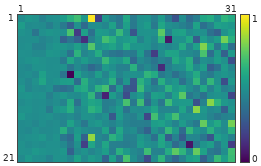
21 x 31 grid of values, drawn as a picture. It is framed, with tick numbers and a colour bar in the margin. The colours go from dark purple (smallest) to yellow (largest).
Calmest part: bottom left. Histogram: heavy tails on both sides. Seam: vertical, 20% of the way across, the left part calmer. Slope: none.
